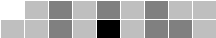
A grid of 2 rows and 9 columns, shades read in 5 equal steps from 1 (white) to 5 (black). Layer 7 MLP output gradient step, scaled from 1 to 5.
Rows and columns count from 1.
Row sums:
20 24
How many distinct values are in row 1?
3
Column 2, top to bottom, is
2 2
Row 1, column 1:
1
